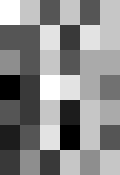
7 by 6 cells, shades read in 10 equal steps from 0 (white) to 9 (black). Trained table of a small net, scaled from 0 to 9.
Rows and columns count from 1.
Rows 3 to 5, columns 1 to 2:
4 6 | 9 7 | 6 7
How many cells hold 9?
2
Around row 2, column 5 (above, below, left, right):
6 3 7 2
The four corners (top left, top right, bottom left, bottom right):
0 2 7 2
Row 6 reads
8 6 1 9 2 6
